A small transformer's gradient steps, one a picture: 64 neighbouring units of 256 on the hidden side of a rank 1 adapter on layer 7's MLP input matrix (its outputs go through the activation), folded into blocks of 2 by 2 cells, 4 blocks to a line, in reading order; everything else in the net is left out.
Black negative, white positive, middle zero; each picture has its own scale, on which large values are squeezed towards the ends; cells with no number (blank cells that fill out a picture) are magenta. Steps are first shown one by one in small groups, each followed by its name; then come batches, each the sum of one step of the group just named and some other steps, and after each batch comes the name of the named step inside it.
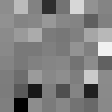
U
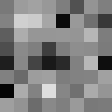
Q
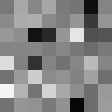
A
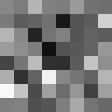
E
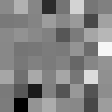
U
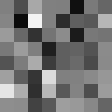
E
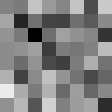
E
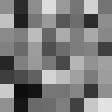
E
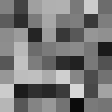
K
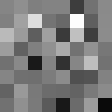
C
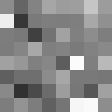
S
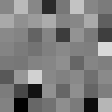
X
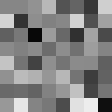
C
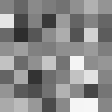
S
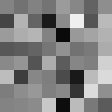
C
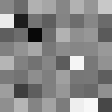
S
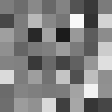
C
